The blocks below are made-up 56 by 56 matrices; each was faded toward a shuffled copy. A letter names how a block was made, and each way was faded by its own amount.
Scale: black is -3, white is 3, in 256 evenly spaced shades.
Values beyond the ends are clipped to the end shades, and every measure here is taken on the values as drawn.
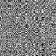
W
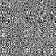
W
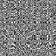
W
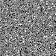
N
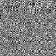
W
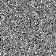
N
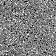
N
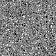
N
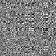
W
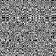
W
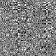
W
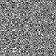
W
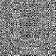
W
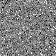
N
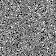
N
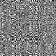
W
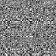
W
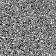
N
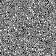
N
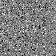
N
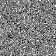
N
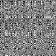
W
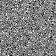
N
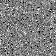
N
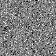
N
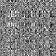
W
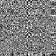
W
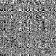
W
